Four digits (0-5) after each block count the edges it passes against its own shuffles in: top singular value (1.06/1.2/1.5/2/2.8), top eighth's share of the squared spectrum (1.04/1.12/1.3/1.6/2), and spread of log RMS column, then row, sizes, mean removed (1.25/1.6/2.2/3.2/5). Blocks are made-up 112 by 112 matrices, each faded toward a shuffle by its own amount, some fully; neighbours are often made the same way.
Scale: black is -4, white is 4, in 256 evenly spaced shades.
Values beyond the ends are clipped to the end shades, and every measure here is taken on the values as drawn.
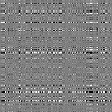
5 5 4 4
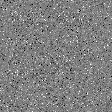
3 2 0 1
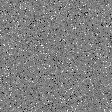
0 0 0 0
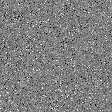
2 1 0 0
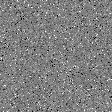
0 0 0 0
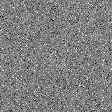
3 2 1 0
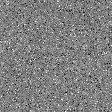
2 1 0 0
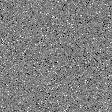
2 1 0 0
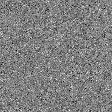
0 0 0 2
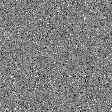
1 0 0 1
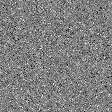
0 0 0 0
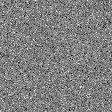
0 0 0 0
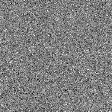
0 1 0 2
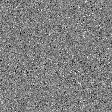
0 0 0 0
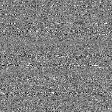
1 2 0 4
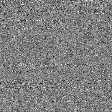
1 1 0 3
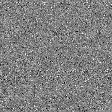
0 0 0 2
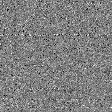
1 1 0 2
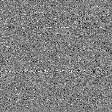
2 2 0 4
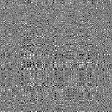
5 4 3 3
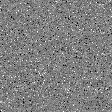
2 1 0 0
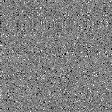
4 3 1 2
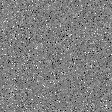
2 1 0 0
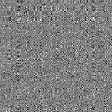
5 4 3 3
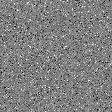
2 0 0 0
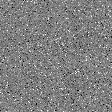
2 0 0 0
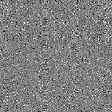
4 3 2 2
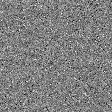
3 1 0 0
